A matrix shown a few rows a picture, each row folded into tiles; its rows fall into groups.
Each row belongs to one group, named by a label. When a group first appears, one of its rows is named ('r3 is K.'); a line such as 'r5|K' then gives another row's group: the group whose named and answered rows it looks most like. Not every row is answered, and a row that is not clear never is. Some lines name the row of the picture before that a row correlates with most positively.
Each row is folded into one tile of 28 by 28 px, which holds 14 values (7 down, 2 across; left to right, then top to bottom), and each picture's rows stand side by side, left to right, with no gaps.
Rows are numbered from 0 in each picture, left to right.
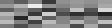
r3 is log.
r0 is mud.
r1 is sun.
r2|log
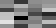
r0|mud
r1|log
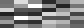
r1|sun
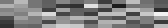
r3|sun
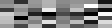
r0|mud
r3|sun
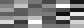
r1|mud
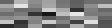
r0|mud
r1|log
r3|mud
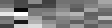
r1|mud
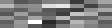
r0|sun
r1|mud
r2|sun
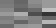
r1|log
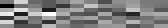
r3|sun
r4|log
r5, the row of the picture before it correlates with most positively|0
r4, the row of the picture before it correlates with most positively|1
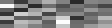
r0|sun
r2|mud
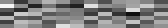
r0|sun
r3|sun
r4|log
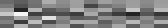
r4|log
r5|log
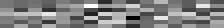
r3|sun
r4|mud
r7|sun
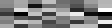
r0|log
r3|log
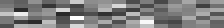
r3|log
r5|mud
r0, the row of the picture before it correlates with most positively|2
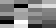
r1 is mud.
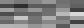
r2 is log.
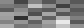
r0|mud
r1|sun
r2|mud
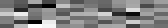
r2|sun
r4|log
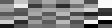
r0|mud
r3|mud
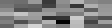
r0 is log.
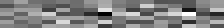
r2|mud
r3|log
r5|sun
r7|log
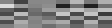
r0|sun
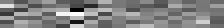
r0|sun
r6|sun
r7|mud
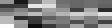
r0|mud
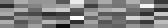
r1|log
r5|sun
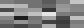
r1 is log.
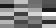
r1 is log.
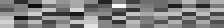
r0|mud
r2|log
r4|sun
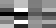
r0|log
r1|log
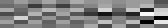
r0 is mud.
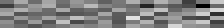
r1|mud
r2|mud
